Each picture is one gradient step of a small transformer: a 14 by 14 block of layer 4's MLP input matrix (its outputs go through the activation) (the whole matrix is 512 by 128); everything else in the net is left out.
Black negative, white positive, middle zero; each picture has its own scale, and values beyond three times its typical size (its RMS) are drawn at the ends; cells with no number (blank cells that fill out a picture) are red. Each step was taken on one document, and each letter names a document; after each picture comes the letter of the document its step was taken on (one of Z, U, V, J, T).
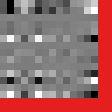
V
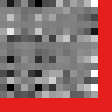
V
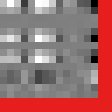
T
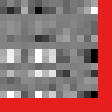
V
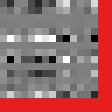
T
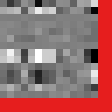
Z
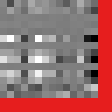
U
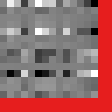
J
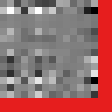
Z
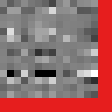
J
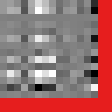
Z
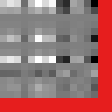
U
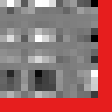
T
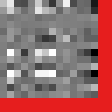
Z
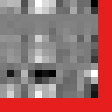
Z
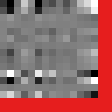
V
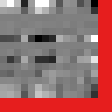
T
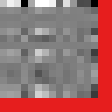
T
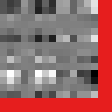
V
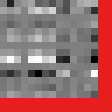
U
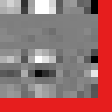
T
